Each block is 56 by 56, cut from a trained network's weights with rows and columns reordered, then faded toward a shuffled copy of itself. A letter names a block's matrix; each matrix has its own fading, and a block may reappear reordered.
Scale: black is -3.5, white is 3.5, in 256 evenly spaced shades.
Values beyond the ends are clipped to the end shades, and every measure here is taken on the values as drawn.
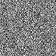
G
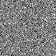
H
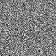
G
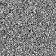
G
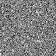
G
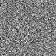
G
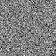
G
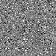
H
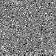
H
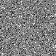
H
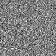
G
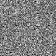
G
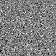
H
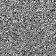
H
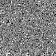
H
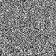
G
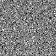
H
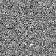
G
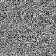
G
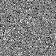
H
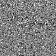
H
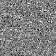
H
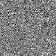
H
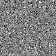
H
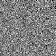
G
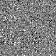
H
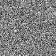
G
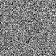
G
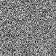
G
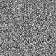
G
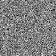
G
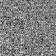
G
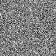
G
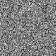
G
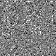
H
